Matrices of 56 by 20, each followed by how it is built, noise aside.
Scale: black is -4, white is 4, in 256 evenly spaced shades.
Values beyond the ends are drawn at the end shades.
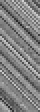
Toeplitz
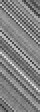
Toeplitz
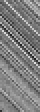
Toeplitz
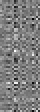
low rank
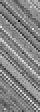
Toeplitz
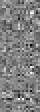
low rank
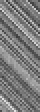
Toeplitz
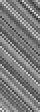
Toeplitz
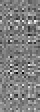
low rank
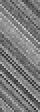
Toeplitz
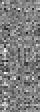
low rank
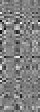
low rank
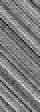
Toeplitz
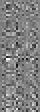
low rank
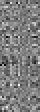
low rank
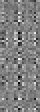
low rank
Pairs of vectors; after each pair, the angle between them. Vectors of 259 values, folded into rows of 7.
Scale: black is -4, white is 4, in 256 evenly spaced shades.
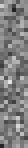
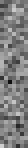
nearly opposite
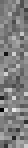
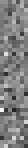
nearly opposite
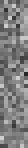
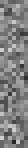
orthogonal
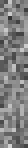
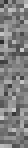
partly aligned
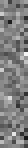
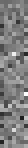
partly opposed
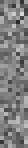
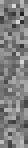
nearly opposite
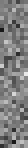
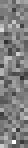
nearly opposite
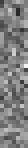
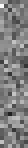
partly opposed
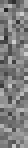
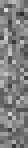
nearly opposite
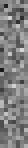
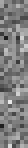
partly aligned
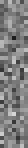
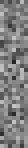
nearly opposite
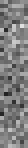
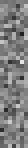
orthogonal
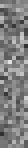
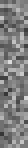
nearly parallel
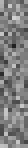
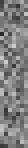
nearly opposite
